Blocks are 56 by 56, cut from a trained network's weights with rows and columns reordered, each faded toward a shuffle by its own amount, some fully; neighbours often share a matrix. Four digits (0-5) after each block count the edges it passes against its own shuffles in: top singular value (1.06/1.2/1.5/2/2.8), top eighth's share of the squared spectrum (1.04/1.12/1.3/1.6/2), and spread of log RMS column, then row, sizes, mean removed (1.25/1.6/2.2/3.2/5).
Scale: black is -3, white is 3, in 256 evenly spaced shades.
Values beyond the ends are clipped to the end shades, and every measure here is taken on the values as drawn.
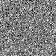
3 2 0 0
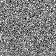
0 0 0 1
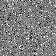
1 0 0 0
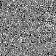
2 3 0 1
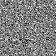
2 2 1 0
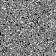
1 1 0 0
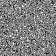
0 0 0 0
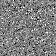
0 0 0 0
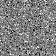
0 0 0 0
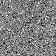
0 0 0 0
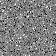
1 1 0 0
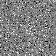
1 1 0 0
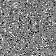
0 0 0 0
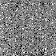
2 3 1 2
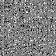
2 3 0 2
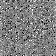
2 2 0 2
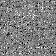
1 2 0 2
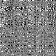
3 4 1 3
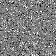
0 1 0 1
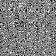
2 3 0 2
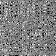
3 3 0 3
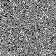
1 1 0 0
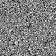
2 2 0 0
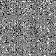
2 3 0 2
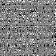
3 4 3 2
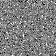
0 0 0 0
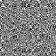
4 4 2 2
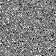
1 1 0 0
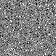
0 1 0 0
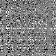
3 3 3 1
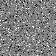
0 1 1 0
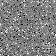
1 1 0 0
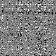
2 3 3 1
